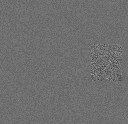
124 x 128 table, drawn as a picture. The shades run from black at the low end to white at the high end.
The middle right is the roughest part. No overall slope runs across the table. There are no regular stripes. In the middle right lies a patch that is rougher than the rest. The texture is fine-grained noise.
